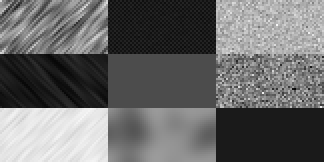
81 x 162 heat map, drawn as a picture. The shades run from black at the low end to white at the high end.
The table splits into 3 rows of 3 panels. Panel 1,1: middling, slanting up to the right, strong in contrast. Panel 1,2: very low, checkered, faint in contrast. Panel 1,3: high, fine-grained. Panel 2,1: very low, slanting down to the right, faint in contrast. Panel 2,2: low, flat. Panel 2,3: middling, fine-grained, strong in contrast. Panel 3,1: very high, slanting up to the right, faint in contrast. Panel 3,2: middling, smooth. Panel 3,3: very low, flat.
